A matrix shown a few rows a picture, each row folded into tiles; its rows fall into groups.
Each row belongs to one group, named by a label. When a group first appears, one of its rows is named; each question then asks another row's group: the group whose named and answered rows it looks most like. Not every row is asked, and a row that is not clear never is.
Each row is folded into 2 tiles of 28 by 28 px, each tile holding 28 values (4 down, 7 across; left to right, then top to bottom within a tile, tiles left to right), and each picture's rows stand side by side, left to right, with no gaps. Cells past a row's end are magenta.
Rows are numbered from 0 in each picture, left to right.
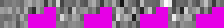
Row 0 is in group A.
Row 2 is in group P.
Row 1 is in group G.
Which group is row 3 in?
G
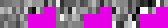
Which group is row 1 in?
G
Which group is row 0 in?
A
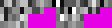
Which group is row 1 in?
G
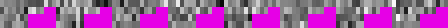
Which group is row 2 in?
P
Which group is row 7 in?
G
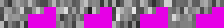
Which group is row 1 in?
A
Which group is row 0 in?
P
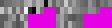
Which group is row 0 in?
A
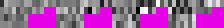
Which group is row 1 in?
A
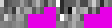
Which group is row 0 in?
G
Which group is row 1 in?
G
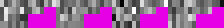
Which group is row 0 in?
P
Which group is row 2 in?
P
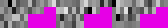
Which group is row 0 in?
P
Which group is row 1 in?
A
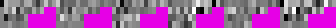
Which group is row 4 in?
A
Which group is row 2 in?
P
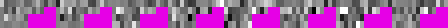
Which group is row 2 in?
A
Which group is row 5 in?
A
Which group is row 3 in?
P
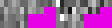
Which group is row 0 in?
P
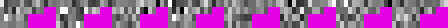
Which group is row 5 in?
P
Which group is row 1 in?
A
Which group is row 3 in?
G
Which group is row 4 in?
P
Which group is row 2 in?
A
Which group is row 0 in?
G
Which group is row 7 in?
P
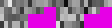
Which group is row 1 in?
P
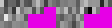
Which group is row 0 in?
G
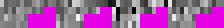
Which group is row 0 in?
G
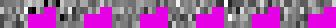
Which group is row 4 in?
G
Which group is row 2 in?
A
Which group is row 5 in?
P
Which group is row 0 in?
A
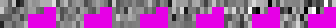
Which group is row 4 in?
A
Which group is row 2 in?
G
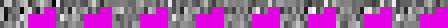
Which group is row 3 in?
G
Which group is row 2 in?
A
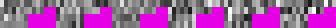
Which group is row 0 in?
G
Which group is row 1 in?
P
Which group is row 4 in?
P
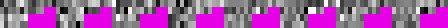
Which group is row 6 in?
G
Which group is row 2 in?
G
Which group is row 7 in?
A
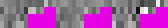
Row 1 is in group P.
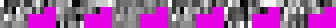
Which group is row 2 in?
G
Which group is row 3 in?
G
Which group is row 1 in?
P
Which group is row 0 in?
G
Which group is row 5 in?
P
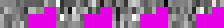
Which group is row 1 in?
G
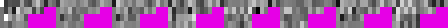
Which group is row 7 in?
P
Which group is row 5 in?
A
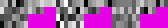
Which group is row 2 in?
A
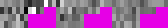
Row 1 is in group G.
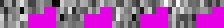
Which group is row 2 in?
P
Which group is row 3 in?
P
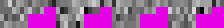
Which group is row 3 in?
A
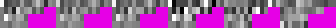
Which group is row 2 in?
G
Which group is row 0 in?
G
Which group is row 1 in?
G
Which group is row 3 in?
G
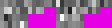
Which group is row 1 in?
G
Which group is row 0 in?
A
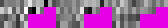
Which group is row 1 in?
A
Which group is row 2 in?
P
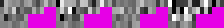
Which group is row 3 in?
G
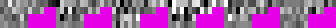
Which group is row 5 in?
A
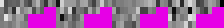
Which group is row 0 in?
G
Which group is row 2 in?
A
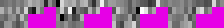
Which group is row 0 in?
A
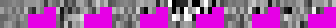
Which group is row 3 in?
G
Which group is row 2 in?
A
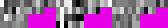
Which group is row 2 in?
A
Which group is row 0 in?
G
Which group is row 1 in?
P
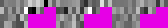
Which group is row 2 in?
A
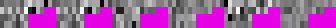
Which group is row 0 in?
A
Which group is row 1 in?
A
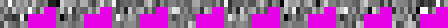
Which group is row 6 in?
A
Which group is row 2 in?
G
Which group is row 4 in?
G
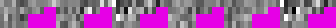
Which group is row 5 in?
G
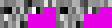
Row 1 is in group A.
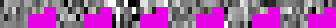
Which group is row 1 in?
P
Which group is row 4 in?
P
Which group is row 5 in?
A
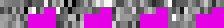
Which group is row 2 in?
P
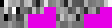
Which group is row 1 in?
P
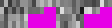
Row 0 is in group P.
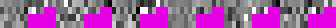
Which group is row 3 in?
A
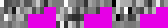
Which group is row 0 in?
G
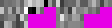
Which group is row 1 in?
G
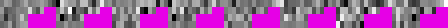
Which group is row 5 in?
G
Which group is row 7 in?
P
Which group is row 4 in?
P
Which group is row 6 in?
P
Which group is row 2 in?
A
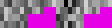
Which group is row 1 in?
P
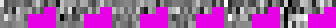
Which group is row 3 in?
A
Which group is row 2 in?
A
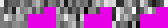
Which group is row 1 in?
P
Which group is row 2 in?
P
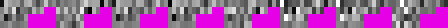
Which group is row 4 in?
A
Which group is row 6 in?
G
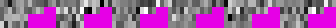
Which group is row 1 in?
A
